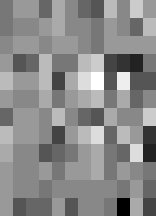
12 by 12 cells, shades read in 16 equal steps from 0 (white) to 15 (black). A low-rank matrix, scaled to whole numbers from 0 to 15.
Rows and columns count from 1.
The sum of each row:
80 81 77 96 69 77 80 77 89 80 86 103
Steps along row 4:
up down down up same down down up up up down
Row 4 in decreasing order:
13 12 11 10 9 8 8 8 6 4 4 3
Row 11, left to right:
6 7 7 8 7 7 7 7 7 8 6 9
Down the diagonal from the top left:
8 7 6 4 11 6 9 2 8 6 6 11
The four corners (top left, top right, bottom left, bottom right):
8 6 6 11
